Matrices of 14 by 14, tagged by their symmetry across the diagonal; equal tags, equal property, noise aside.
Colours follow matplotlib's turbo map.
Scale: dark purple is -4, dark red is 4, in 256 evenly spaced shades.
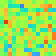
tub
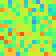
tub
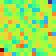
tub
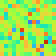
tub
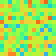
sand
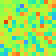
tub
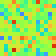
tub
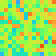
tub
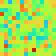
sand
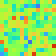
sand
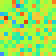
tub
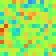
tub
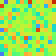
tub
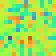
sand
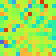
tub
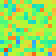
sand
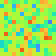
tub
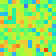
sand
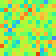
tub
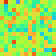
sand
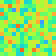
sand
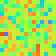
sand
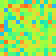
tub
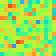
sand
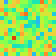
sand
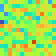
sand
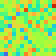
tub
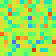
sand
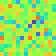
sand
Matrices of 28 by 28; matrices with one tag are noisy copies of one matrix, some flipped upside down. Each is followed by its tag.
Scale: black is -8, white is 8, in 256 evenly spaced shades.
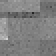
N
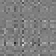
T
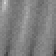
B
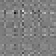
T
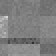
N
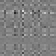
T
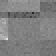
N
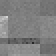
N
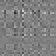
T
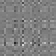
T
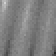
B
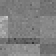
N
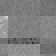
N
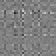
T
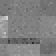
N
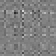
T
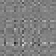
T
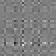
T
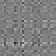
T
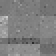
N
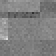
N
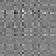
T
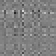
T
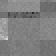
N
